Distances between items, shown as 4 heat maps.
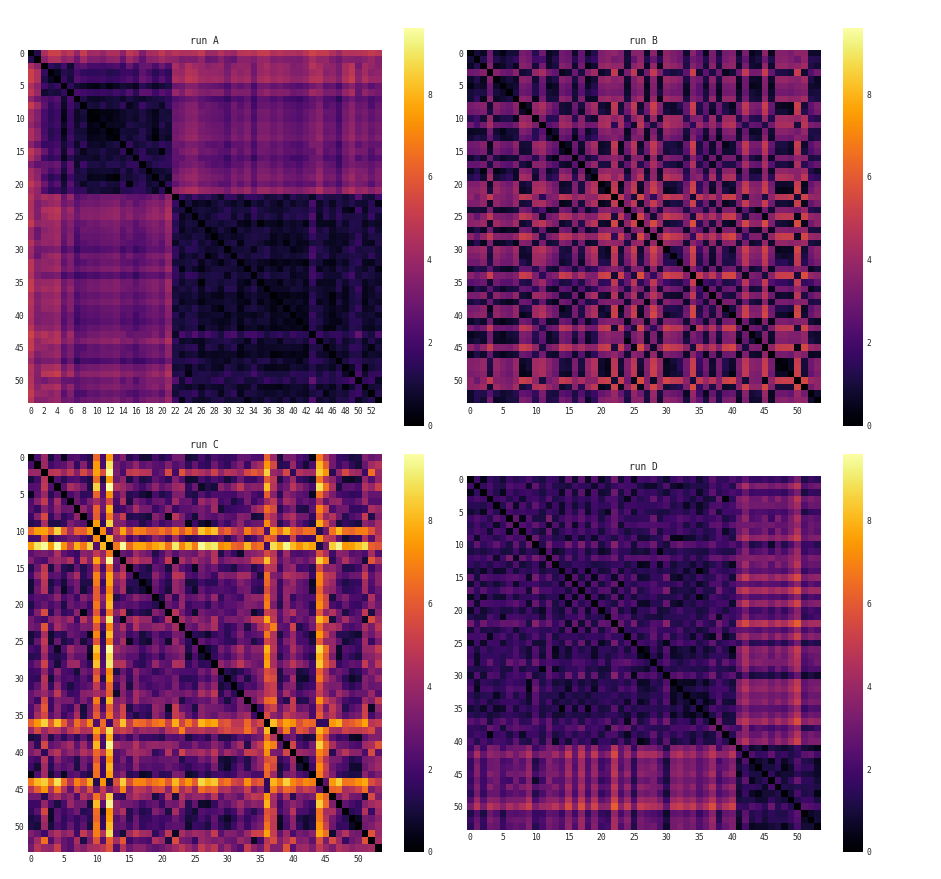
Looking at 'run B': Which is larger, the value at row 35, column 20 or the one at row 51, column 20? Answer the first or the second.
the first
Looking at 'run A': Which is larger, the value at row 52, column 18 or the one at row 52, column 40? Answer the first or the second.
the first
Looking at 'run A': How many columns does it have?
54
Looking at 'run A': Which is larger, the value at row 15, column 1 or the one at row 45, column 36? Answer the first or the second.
the first
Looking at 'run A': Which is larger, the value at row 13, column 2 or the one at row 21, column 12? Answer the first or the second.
the first
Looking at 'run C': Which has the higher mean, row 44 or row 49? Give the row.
44
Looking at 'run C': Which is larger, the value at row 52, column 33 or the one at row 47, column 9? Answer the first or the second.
the first
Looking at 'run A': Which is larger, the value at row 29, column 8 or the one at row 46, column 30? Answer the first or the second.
the first
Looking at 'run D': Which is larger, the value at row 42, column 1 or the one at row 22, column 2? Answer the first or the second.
the first
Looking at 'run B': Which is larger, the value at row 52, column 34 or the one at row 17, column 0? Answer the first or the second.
the first
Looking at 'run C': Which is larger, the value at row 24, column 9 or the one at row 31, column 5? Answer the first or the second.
the second
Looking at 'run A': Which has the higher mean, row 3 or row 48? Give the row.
3
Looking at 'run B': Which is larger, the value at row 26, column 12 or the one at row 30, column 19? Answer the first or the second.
the second
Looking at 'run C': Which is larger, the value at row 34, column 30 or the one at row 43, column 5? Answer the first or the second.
the first
